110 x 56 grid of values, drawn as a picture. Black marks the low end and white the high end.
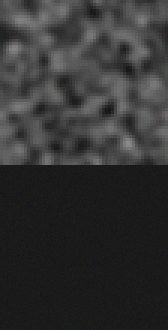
The table splits into 2 rows of 1 panel. Panel 1,1: low, blotchy. Panel 2,1: very low, flat.
